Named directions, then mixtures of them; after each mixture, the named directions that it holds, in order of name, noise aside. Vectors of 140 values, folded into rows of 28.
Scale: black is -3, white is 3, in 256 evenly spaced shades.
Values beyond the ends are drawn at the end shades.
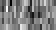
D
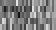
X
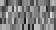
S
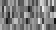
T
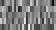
S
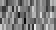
S, X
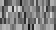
S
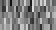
D, X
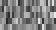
T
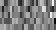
S, T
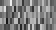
D, S, T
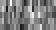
D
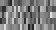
D, S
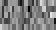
S, T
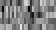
D, S, T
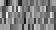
S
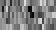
D, T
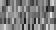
S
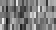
D, T, X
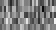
D, T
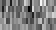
D, T, X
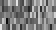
T, X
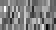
S, T, X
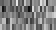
D, T, X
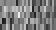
X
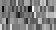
D, T, X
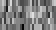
D, S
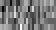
D, S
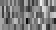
T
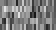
X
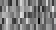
D, T, X
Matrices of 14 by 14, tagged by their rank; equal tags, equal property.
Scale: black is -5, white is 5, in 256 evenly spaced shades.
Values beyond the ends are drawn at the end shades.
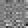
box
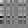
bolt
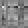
box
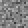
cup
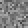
cup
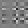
bolt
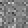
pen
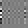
bolt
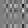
bolt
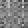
pen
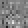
pen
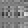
box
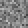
cup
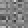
box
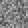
cup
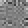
pen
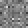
pen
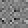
pen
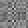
box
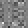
pen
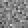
cup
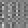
box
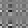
bolt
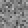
cup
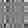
bolt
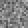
cup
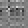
box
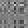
box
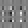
bolt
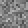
cup
